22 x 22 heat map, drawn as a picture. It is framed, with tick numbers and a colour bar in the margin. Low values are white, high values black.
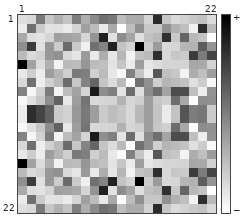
Overall the values sit about 30% of the way up the scale. The values are skewed, with a long tail toward high values. No overall slope runs across the table. It is mirror symmetric from top to bottom. No single row or column stands out from its neighbours.
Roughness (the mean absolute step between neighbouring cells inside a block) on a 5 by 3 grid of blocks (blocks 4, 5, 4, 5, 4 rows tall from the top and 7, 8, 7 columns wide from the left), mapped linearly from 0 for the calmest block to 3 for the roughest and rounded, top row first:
233
222
202
222
233
